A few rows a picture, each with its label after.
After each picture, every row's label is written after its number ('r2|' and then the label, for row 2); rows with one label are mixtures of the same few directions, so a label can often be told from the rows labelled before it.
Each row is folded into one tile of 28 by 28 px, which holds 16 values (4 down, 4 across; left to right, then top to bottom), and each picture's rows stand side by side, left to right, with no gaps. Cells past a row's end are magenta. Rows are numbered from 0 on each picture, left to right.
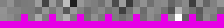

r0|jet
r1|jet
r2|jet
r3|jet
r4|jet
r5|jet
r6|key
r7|jet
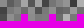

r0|jet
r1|jet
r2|jet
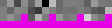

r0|jet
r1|jet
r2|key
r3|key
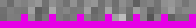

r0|jet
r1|key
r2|jet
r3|key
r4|key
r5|key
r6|key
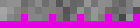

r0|jet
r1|jet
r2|jet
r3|jet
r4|key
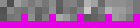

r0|jet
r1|key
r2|key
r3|key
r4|jet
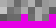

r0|key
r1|jet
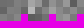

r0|key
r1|key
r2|jet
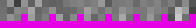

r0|jet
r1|jet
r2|key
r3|jet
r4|key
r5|key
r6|key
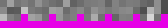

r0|key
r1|key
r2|jet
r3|key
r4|key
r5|key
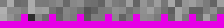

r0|jet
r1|key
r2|jet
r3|jet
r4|jet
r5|jet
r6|jet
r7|jet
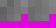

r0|jet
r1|jet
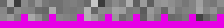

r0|jet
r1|key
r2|key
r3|jet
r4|jet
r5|jet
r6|key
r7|key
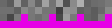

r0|jet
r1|jet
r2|jet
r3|jet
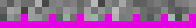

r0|key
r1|jet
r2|key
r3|jet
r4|jet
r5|jet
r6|key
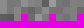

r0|key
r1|jet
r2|key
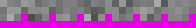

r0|jet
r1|key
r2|key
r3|key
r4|jet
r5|jet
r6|jet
